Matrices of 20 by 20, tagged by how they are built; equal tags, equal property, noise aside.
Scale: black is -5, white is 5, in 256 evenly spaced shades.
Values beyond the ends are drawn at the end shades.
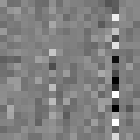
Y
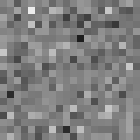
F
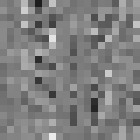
Y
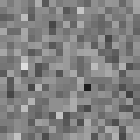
F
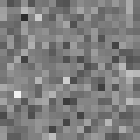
F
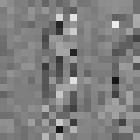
Y
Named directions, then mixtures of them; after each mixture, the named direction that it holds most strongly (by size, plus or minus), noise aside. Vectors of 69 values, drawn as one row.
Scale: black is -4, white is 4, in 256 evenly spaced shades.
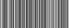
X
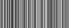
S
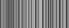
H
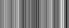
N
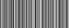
H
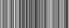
X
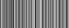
H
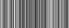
X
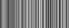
H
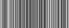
X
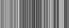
N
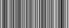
X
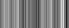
N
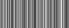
S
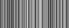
H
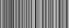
H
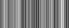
N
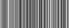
H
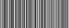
X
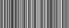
S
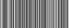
X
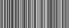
S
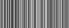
S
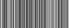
X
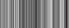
N
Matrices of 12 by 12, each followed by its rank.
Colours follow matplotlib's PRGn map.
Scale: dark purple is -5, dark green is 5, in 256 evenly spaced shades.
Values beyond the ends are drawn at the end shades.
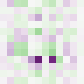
two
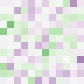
full rank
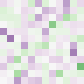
full rank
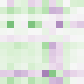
two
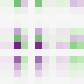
one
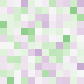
full rank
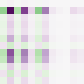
one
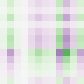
one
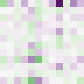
two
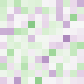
full rank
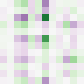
two
